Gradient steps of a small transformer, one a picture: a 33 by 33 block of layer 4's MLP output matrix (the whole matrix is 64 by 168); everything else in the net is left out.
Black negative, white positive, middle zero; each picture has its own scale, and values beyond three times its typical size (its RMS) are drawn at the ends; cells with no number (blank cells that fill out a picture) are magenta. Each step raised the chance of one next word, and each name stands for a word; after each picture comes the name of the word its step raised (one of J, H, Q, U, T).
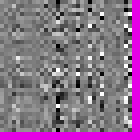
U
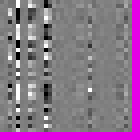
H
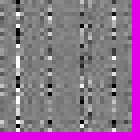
U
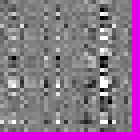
U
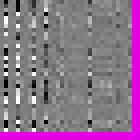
U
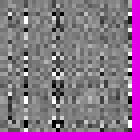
U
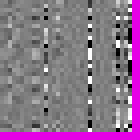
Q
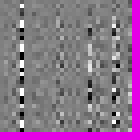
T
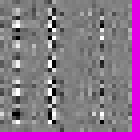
T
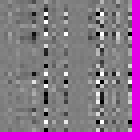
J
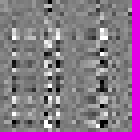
T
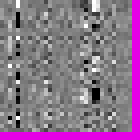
Q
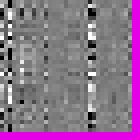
H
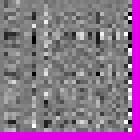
J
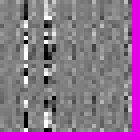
Q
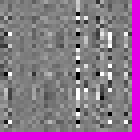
J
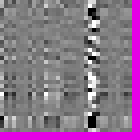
H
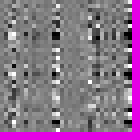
J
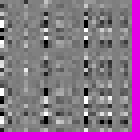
T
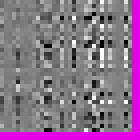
Q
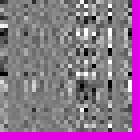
J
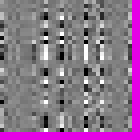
Q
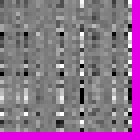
J
